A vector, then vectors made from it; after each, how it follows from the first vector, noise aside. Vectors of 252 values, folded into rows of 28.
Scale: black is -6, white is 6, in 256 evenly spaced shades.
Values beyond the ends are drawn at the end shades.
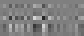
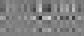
reversed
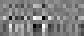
scaled up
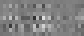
sign-scrambled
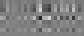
reversed
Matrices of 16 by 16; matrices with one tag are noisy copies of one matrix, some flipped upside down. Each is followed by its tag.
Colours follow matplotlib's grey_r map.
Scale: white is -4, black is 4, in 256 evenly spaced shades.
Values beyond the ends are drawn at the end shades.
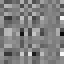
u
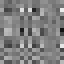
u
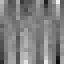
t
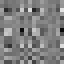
u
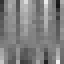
t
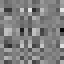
u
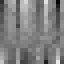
t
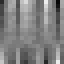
t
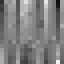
t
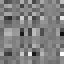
u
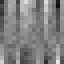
t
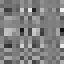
u
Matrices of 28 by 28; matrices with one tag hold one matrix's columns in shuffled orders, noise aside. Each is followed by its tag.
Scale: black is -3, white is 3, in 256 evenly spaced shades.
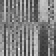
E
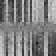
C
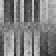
C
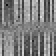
C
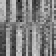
E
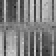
C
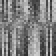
E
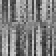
E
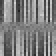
C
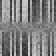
C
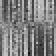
E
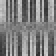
C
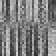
E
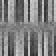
C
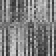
E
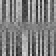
C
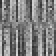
E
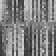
E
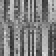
E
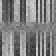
C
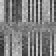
C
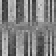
C
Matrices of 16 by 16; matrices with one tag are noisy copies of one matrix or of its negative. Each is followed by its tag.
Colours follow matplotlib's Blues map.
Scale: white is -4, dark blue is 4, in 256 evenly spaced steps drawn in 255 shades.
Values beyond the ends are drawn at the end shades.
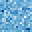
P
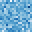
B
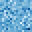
P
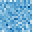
B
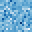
P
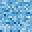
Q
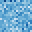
B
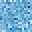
B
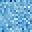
B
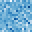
B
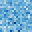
Q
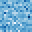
Q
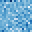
B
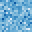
P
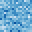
Q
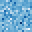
P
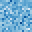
P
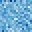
B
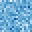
B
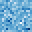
P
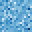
P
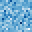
P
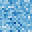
Q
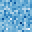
P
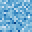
Q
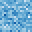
Q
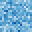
Q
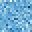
B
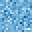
P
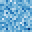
P
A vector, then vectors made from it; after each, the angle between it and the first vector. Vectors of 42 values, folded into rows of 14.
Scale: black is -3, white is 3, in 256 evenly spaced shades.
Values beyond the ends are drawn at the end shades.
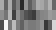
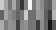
orthogonal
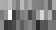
orthogonal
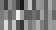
partly aligned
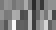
orthogonal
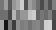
nearly opposite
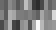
orthogonal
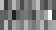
partly aligned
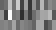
partly aligned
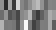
orthogonal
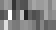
partly aligned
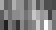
partly opposed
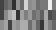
orthogonal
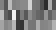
orthogonal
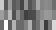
nearly parallel
